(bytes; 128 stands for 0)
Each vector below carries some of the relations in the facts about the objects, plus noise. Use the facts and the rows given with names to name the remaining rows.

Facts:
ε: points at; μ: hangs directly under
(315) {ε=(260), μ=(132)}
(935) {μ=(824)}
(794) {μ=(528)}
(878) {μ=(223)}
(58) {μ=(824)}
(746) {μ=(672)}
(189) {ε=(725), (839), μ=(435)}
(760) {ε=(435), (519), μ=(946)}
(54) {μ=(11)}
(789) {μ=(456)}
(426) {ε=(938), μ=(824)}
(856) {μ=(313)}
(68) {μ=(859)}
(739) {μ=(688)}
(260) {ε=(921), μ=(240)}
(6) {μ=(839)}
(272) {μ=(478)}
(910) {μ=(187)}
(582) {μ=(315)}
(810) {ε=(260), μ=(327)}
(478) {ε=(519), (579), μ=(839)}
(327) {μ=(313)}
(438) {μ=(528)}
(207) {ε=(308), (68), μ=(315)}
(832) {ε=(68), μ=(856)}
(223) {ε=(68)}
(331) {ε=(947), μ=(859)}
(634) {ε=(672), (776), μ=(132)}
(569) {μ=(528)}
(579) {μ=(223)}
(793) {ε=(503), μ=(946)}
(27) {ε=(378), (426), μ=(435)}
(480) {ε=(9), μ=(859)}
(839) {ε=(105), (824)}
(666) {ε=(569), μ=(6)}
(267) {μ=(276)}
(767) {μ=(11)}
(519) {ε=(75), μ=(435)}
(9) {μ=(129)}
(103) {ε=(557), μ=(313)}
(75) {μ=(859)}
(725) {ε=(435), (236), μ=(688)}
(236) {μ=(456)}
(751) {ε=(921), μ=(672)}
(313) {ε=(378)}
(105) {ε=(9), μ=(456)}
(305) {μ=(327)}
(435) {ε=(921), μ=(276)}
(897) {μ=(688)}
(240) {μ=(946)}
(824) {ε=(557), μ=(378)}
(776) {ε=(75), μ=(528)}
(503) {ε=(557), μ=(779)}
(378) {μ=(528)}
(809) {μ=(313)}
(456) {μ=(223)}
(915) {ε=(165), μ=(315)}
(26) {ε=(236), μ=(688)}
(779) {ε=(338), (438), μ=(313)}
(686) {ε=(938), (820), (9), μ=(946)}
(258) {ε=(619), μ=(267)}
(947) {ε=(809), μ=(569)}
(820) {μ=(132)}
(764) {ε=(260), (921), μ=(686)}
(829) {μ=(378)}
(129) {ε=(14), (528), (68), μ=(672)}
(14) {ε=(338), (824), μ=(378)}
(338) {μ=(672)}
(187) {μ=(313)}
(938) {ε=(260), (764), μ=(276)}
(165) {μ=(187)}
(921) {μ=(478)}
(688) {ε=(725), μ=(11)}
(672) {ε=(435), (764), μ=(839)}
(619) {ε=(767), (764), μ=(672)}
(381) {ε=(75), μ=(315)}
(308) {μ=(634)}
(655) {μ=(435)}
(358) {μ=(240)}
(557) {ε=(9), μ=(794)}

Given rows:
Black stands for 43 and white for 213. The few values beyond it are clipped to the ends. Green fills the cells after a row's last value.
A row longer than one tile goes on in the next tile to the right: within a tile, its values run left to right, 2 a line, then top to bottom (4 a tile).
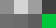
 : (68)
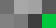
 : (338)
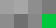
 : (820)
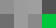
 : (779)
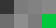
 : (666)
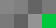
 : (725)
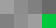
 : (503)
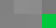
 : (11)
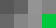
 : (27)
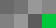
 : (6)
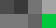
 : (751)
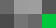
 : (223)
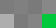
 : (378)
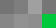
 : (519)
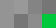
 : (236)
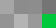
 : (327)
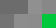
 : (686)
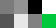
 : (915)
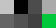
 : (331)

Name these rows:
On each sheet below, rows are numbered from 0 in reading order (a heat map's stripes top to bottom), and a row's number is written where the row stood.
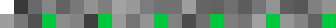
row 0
(809)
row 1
(9)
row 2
(767)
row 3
(14)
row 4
(760)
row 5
(619)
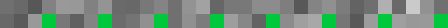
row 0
(26)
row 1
(582)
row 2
(688)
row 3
(655)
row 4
(921)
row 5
(313)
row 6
(381)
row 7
(569)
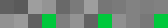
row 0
(672)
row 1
(839)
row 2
(794)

